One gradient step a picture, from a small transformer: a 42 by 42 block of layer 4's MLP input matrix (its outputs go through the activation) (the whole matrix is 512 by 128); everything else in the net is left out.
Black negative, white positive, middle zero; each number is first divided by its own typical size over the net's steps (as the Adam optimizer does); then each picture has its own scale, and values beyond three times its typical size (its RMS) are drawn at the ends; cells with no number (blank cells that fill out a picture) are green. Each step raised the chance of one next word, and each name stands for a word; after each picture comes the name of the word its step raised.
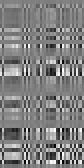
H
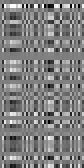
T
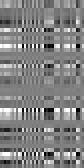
H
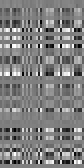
H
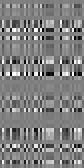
H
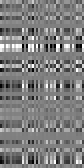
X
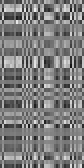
T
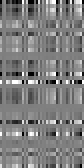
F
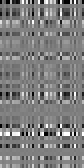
F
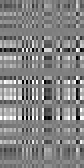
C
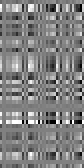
T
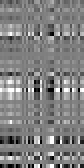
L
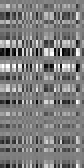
T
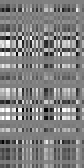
C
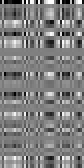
F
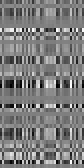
H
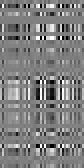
C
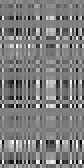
X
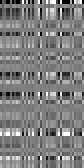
F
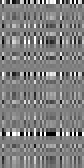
F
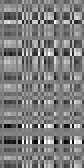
T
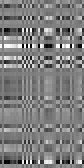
X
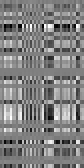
C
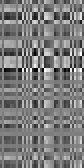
T
